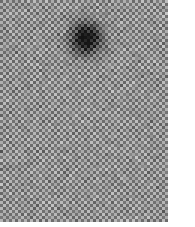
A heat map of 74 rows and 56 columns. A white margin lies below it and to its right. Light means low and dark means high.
Odd rows or columns: none. Bumps: one, in the top middle. Ninth with the highest average: top middle. Slope: none.
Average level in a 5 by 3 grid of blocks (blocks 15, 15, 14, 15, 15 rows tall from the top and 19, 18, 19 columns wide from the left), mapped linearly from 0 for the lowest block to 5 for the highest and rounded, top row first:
0 5 0 / 0 2 0 / 0 0 0 / 0 0 0 / 0 0 0
